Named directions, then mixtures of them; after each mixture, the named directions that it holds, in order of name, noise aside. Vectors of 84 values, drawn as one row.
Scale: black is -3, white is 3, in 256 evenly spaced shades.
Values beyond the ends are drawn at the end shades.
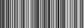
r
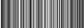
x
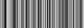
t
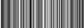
x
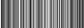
x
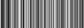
r, x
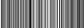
r, x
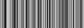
t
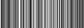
x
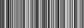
r, t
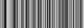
t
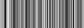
r, t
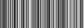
r, t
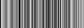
x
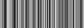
t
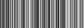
r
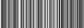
t, x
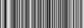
t, x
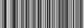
t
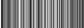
x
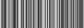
t, x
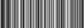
r, x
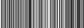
r, x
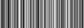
r, x
